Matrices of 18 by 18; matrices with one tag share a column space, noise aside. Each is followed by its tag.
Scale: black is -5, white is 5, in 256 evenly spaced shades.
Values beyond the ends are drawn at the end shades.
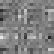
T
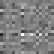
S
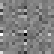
S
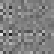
S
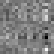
T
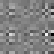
S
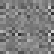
S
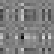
T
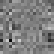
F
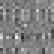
T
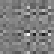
S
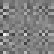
S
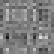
T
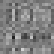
T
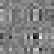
T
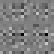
S
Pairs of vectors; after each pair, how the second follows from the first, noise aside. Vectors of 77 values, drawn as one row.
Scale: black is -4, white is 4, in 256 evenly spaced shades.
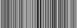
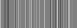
partly zeroed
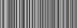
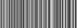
wrapped around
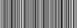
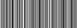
wrapped around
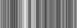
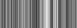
wrapped around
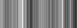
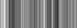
wrapped around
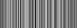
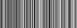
wrapped around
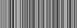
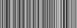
reversed
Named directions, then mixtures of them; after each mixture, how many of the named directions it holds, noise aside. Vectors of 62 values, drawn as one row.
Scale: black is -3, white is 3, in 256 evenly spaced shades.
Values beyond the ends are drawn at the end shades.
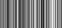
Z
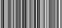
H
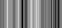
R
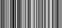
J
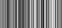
one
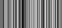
three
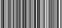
one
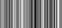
three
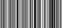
two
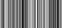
two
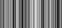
three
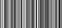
one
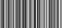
one
